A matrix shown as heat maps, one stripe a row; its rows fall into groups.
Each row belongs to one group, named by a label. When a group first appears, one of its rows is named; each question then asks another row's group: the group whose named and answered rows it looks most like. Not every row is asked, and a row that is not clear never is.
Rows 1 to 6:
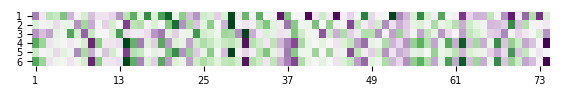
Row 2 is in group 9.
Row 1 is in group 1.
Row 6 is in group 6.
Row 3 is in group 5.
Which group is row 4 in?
6
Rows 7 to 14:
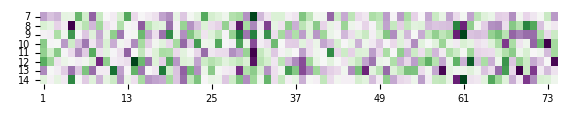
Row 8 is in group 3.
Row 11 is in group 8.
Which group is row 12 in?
6
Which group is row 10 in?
9
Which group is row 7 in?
5
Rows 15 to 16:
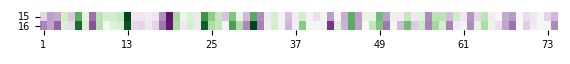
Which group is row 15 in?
5
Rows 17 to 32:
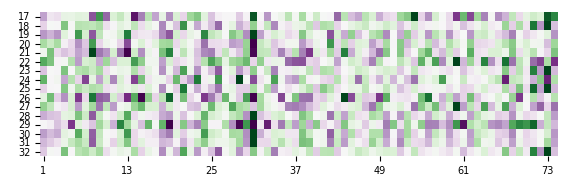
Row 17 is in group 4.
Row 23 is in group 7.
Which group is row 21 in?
8
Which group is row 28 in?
5
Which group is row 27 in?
6
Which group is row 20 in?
8
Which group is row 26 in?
8
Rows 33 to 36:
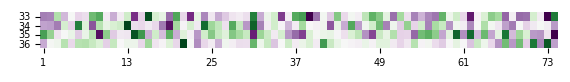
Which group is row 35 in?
6
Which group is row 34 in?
5
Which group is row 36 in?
7
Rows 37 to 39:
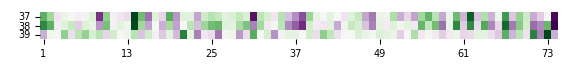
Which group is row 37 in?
6
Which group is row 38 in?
6
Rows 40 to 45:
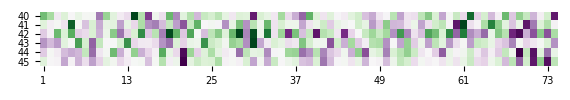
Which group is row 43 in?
5
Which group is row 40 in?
6
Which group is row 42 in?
1
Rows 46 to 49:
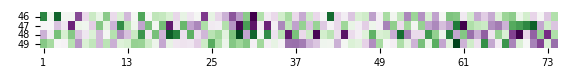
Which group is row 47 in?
3
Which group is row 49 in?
6
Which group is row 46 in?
8
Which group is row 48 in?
1
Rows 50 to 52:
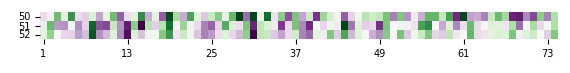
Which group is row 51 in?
8
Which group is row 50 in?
1
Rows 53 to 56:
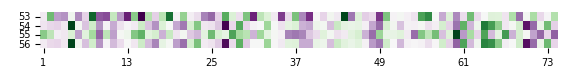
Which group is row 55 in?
6
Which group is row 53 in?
8
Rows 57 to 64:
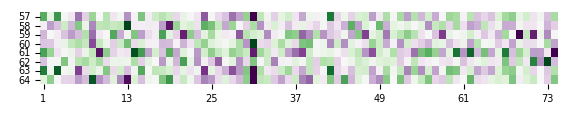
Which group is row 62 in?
7
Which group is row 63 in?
8
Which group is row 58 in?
5
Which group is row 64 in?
8
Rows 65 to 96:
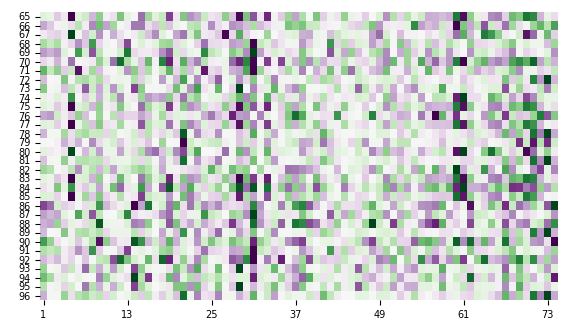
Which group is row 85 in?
3
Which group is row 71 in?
8
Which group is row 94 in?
6
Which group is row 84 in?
1
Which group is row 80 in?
1
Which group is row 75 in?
3
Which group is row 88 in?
4
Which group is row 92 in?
3
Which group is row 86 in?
4
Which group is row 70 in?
3
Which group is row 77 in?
3
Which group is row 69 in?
5
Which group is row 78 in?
7
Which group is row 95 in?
9
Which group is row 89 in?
7
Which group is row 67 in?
1
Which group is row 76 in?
4
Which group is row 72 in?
7
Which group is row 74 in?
1
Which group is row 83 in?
3
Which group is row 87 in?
5
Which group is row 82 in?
6
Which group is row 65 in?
3
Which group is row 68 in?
8
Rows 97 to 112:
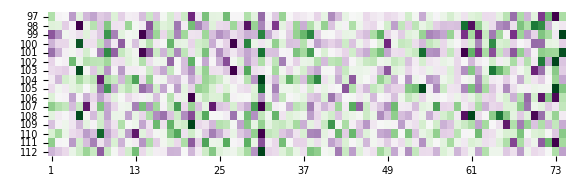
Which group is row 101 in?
4
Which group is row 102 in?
7
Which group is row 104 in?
5
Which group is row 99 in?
4
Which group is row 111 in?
9
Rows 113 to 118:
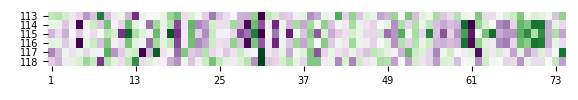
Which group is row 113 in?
8
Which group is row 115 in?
3
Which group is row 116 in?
3
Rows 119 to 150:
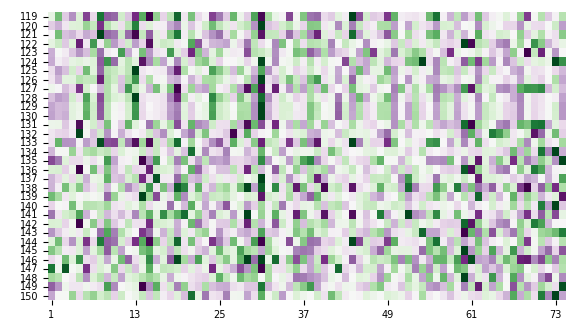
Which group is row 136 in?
3
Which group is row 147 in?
8
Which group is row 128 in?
5
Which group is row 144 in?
8
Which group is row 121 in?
8
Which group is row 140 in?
7
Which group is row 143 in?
4
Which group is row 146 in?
1
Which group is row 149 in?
4
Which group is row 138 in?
1
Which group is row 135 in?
4
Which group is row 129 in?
5
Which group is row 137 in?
4
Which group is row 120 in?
5
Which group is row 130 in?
5
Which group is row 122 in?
3
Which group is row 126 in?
5
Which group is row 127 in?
3
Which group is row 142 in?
3
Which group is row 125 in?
5
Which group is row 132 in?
1
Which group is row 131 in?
3
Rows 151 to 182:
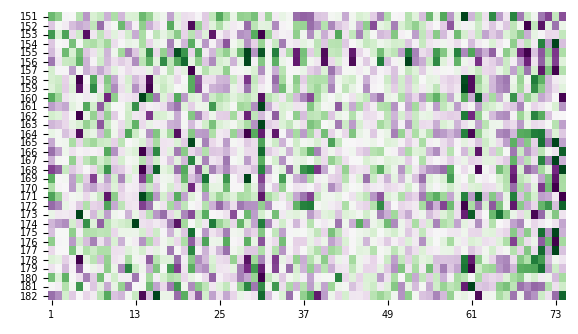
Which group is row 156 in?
1
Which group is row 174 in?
5
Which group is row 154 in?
7
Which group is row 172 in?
4
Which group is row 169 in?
9
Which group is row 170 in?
9
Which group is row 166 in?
4
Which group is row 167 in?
7
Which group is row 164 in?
3
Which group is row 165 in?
7
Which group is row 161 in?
5
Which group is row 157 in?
9
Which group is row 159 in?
3
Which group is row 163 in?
5
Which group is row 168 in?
4
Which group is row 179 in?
3
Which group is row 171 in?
6
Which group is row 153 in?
8
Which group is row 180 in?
8
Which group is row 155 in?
1
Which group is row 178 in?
3
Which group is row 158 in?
3
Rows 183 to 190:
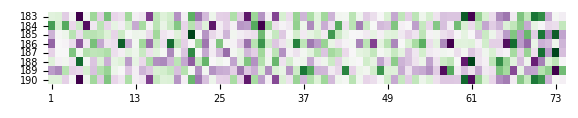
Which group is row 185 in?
7
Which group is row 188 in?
1
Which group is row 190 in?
3
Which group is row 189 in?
4
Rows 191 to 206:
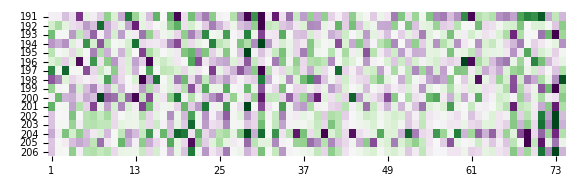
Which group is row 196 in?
3
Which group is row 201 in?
9
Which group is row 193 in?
9
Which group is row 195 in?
9
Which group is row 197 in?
8
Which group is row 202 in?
7
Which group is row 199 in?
9
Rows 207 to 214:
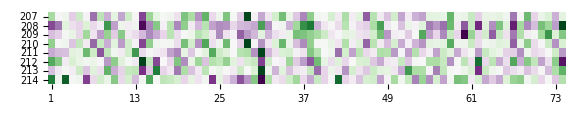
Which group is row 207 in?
9
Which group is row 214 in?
8
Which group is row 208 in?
4
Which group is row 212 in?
6
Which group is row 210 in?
9
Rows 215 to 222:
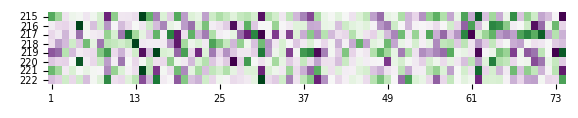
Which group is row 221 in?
6
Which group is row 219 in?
4
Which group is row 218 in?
5
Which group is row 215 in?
6
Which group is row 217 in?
3
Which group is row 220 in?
1
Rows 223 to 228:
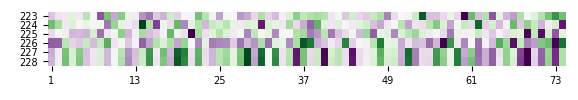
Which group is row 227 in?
1
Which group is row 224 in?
6
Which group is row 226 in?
4
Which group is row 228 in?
1
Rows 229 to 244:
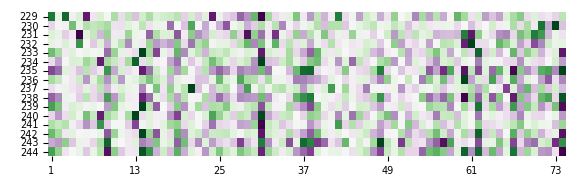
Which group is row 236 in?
6
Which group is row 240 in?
5
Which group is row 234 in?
5
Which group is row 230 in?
7
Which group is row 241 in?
8
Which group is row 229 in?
8
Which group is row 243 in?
4
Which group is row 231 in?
3
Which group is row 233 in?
6
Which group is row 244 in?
6
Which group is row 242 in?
6
